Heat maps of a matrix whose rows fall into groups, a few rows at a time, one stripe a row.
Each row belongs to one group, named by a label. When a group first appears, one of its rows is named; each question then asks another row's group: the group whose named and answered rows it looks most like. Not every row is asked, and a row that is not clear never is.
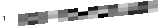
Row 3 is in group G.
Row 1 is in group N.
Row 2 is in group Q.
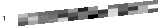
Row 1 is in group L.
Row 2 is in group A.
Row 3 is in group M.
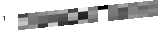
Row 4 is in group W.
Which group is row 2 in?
L
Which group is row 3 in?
L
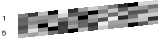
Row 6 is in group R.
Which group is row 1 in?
R
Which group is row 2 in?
M
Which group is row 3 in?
Q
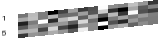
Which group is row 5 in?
W
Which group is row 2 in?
W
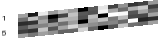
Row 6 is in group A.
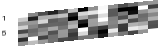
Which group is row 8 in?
A
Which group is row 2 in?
R
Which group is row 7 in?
M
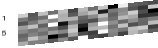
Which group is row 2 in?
G
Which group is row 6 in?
Q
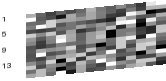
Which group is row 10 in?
M
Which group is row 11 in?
M
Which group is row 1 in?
A
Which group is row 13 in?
R
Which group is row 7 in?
G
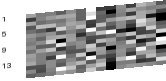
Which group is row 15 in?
G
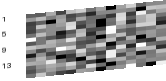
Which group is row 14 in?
M
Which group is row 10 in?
G
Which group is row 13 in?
R
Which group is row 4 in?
M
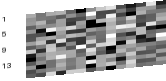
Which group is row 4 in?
Q
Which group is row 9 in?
R
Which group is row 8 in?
W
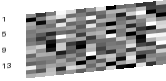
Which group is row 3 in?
N
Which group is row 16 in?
W
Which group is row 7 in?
G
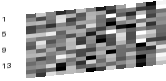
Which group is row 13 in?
Q
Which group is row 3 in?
W
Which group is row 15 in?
R
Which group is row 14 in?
R
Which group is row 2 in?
G
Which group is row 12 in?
G
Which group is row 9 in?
M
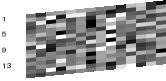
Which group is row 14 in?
Q
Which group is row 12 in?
Q
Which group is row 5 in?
Q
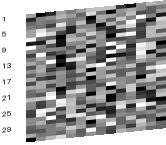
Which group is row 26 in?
M
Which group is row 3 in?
Q
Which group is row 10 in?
L
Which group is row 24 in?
G
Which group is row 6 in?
A
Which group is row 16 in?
Q
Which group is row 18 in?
Q
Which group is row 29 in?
Q
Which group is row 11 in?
M
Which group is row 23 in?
G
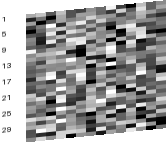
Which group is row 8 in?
N
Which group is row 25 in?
G
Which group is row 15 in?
Q
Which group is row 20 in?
G
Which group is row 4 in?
N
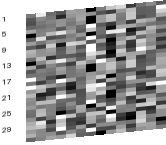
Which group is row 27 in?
G
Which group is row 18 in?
G
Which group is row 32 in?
M
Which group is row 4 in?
Q
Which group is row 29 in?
W
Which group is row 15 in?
Q
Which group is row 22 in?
G
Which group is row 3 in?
Q
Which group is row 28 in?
W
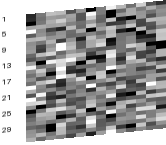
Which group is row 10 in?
G
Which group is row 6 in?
Q
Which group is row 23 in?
W
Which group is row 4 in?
W
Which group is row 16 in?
W
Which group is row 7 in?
W
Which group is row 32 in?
L
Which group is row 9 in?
G
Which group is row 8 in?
R
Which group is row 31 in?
W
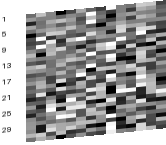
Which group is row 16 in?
Q
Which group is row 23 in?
R
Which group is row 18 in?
W
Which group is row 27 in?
G
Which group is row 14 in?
W
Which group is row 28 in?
L
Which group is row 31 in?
W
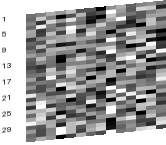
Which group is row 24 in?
M
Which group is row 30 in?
G
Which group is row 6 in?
R
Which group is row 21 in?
L
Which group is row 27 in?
W
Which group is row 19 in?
G
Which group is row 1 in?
M
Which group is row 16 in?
M
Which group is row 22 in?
M
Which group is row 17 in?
N
